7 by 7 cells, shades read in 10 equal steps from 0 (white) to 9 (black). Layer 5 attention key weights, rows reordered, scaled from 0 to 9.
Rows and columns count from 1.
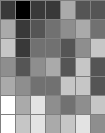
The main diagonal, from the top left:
7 7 5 3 2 4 4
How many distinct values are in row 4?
4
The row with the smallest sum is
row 7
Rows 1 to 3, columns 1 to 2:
7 9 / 3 7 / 2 7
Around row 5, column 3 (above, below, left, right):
4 1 4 5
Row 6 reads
0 3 1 4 5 4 2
